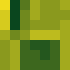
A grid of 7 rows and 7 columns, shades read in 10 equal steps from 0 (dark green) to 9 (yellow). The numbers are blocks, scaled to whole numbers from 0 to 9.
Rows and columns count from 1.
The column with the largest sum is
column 1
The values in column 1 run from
5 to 9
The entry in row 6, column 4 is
2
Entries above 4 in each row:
5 5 5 6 3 3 3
